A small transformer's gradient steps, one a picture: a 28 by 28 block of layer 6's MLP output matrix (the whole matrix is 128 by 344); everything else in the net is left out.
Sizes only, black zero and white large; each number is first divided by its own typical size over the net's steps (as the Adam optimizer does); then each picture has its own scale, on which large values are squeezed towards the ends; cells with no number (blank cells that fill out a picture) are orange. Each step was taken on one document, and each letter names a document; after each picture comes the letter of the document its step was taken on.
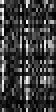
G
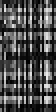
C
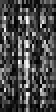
G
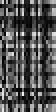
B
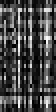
C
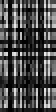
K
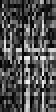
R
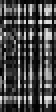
C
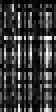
C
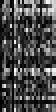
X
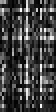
G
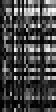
X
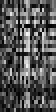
R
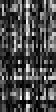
G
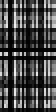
K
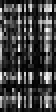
C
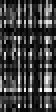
C
